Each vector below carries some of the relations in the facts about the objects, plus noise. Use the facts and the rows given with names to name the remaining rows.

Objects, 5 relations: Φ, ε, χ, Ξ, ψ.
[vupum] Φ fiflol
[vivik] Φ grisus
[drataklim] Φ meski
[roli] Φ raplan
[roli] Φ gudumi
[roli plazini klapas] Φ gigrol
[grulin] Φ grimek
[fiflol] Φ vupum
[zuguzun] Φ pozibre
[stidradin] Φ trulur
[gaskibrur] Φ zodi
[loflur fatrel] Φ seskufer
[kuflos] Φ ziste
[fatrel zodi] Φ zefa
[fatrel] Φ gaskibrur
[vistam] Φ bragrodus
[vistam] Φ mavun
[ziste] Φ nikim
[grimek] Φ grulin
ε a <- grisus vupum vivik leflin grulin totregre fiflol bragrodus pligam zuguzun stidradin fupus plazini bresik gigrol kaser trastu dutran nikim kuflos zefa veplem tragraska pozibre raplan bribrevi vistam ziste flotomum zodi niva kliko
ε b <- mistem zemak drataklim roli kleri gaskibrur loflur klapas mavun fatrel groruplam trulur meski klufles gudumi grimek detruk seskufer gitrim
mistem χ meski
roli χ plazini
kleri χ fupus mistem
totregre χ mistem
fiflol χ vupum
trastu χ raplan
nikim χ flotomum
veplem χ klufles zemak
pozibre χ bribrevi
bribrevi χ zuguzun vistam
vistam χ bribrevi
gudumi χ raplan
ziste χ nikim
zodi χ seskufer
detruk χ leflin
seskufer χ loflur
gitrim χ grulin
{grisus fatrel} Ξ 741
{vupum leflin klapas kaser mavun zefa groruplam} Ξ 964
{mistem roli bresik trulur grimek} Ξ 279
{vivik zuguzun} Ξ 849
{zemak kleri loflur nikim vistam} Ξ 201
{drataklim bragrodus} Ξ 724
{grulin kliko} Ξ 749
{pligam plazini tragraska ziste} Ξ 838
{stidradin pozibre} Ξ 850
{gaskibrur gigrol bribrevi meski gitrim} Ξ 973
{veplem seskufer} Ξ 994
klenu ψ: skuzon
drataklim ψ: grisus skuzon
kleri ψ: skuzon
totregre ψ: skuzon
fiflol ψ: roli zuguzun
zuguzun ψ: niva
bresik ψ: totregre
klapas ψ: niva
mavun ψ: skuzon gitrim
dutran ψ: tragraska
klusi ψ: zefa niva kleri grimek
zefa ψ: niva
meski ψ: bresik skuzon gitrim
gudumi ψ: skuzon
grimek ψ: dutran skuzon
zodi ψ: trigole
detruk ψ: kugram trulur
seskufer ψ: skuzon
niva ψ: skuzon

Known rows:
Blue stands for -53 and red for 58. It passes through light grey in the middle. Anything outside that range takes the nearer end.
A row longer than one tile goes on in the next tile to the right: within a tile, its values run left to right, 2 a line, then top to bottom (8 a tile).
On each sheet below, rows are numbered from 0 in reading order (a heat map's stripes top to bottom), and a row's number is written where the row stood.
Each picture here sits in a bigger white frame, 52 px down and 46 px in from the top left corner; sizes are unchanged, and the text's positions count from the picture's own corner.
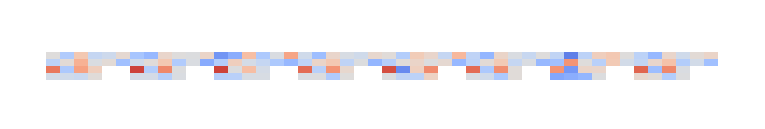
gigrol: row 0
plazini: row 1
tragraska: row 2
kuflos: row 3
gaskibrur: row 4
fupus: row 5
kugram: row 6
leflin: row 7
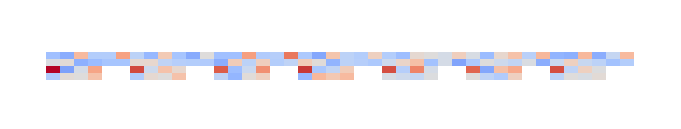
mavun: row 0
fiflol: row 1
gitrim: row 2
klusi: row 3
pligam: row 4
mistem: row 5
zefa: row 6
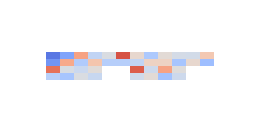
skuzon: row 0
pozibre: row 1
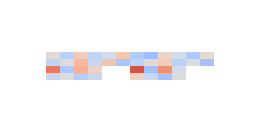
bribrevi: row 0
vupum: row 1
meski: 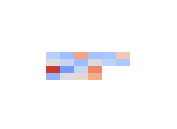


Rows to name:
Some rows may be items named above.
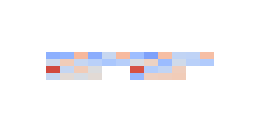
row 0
zefa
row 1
klenu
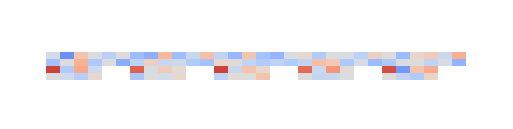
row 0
grulin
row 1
dutran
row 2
fiflol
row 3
trastu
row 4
fatrel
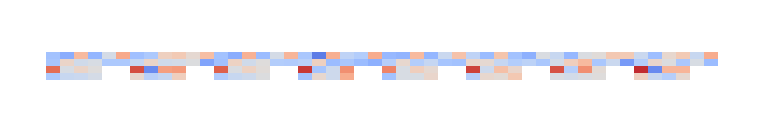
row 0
grisus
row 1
loflur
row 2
grisus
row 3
seskufer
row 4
bresik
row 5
fiflol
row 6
ziste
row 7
groruplam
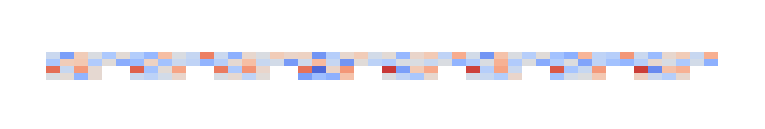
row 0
veplem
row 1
roli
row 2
flotomum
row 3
detruk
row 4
fatrel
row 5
grulin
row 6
grimek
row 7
groruplam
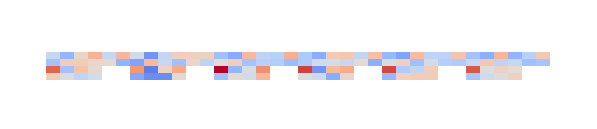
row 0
trigole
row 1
trulur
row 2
drataklim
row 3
klufles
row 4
klenu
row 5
totregre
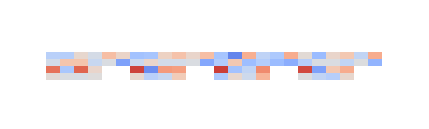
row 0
nikim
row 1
loflur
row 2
seskufer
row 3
fatrel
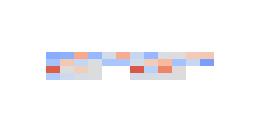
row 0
niva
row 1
ziste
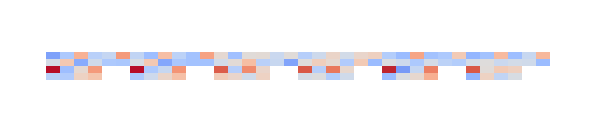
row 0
kleri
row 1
gudumi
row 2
zodi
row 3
vistam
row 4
meski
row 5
zuguzun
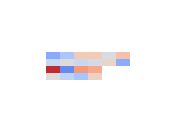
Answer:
zemak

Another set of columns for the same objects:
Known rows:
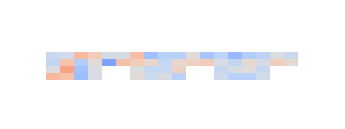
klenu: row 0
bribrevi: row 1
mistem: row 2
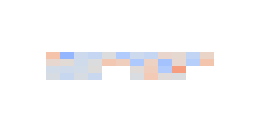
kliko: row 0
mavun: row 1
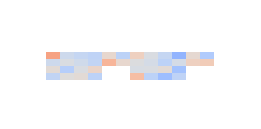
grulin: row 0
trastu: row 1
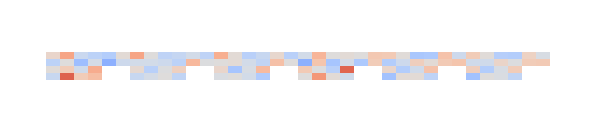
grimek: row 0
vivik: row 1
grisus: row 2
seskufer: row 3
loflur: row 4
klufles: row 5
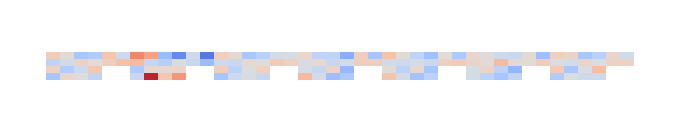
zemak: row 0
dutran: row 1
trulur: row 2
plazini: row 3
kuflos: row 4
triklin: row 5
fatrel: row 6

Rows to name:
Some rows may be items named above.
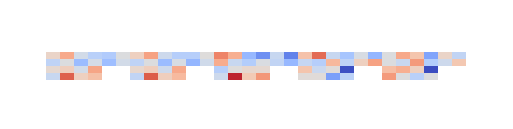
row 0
grimek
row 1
grimek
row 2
dutran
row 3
trigole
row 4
klusi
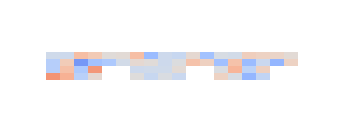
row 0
totregre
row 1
kliko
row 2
skuzon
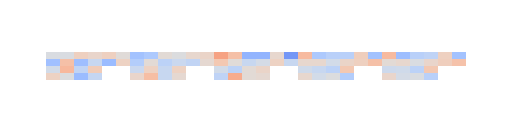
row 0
skuzon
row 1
meski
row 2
tragraska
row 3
vistam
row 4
vistam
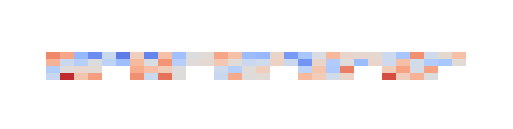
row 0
dutran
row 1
zuguzun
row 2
tragraska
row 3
kleri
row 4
niva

